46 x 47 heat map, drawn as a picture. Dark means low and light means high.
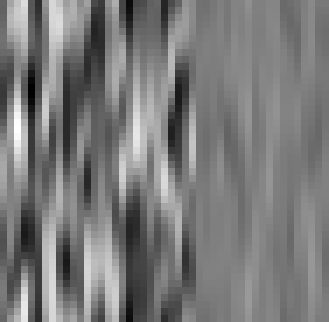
Seam: vertical, 60% of the way across, the right part calmer. Slope: none. Mirror symmetry: none. Ninth with the lowest average: bottom middle. Grain: streaks running down.
